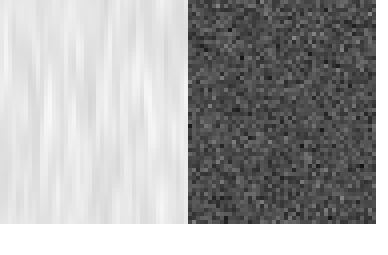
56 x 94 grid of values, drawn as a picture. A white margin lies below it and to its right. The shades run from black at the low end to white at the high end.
It is made of 1 by 2 panels. Panel 1,1: very high, streaked downward, faint in contrast. Panel 1,2: low, fine-grained.
